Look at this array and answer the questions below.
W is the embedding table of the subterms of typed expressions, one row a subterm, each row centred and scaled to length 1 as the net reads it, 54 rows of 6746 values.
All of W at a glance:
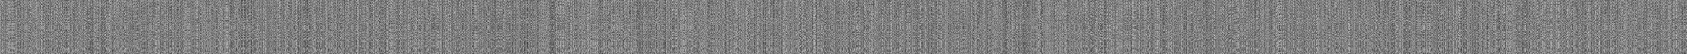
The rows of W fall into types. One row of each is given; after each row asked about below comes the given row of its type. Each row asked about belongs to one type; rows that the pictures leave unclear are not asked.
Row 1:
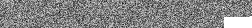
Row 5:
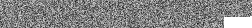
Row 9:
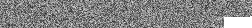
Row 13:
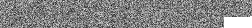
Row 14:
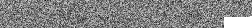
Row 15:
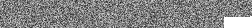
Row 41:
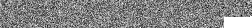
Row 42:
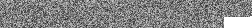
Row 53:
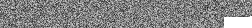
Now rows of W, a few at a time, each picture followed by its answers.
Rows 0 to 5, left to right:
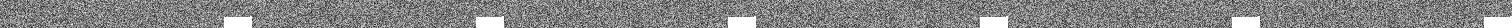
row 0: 15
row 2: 5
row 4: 1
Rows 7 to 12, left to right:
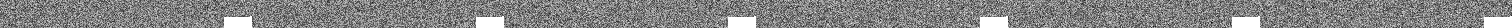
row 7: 53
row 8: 42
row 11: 13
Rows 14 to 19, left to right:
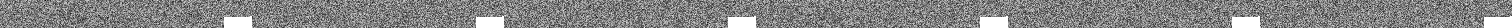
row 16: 5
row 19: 53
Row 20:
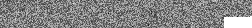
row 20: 15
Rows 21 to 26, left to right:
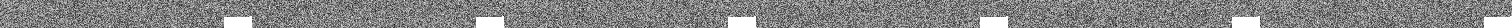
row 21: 1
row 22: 53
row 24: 42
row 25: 14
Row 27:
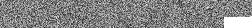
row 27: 15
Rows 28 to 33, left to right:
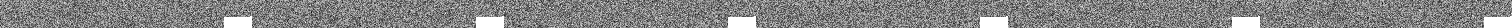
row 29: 14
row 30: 53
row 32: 9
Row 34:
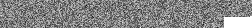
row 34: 5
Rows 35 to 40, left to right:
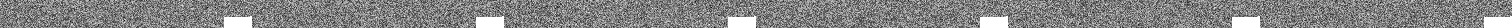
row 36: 42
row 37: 41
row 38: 14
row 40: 15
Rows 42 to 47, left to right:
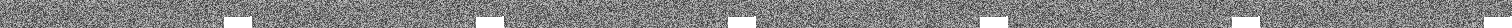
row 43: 42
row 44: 42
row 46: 9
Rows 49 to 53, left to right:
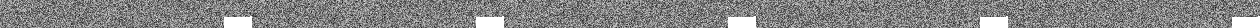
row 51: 1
